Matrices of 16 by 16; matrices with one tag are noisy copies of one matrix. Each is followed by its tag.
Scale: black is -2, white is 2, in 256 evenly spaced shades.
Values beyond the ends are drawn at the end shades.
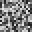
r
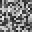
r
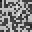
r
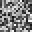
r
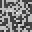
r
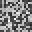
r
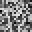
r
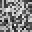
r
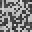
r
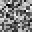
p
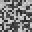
p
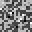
p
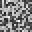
r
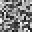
p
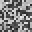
p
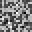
r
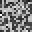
r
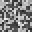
p
